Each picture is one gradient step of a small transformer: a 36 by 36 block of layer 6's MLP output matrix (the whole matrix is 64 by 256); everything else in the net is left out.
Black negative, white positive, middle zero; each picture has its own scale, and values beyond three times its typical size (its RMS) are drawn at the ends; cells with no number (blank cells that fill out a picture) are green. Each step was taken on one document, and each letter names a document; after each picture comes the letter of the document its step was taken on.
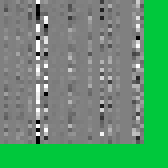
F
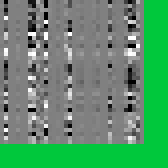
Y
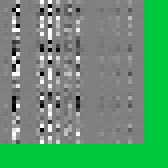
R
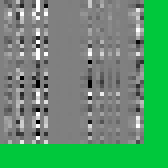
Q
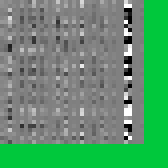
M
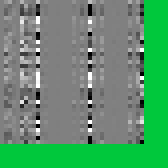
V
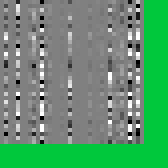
Y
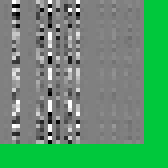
R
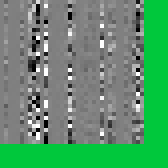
F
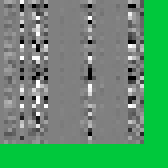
V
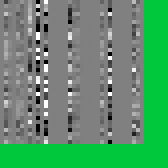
F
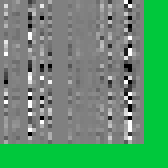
Y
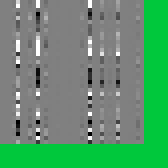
Q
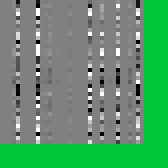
Q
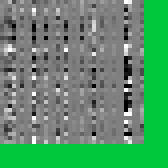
M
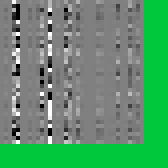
R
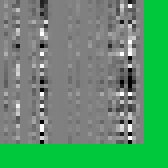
Y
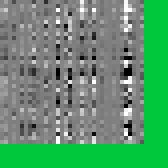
M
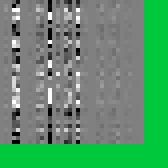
R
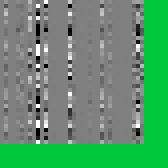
F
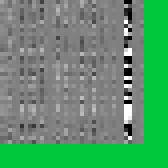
M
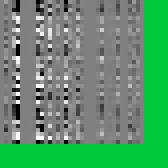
R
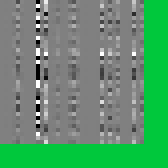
F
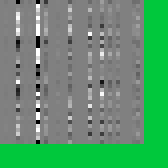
Q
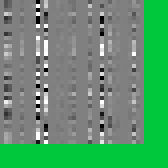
F
